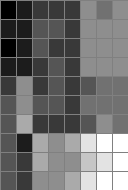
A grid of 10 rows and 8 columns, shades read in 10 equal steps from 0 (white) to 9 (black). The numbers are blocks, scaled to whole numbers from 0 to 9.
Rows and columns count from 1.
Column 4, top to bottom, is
7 6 7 6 6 6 7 4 4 4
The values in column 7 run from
0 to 5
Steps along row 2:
same down same up down same same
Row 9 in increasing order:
0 1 2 3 4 4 6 7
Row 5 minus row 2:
-1 -4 1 0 0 2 1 1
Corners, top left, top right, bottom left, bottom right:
9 4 6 0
